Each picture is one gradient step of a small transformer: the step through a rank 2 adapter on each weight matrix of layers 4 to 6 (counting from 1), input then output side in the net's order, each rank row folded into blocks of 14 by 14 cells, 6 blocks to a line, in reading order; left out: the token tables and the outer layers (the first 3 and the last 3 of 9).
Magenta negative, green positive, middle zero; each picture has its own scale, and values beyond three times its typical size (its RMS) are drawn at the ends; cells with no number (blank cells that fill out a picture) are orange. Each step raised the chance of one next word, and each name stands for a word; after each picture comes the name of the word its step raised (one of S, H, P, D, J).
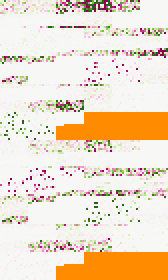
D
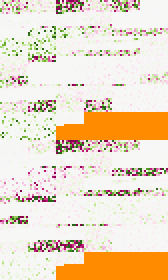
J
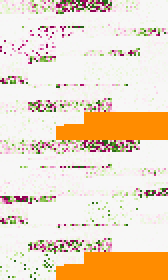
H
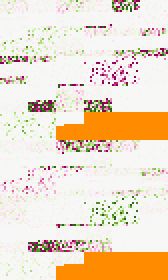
J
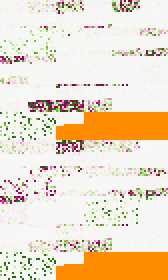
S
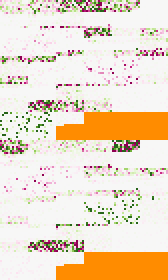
D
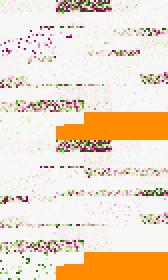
H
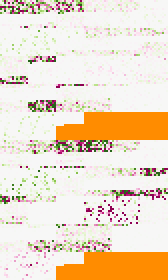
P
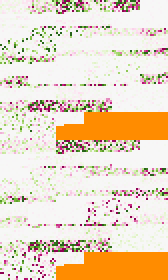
J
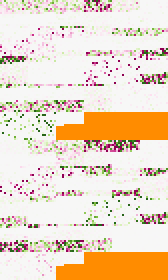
D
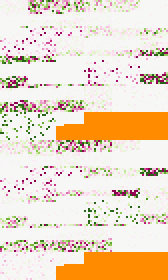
D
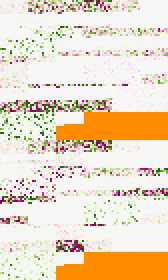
S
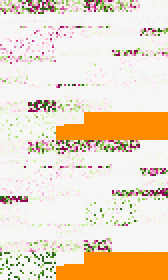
H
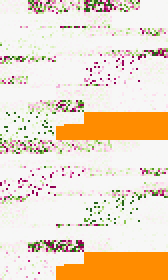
D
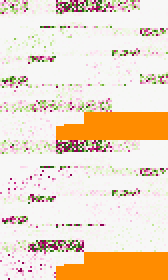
J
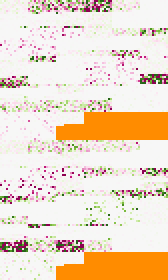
H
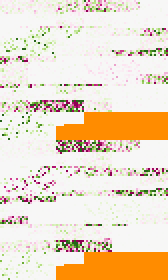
S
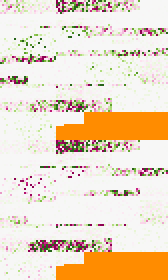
J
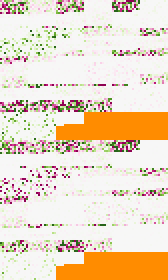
S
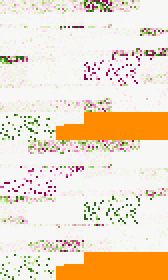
D
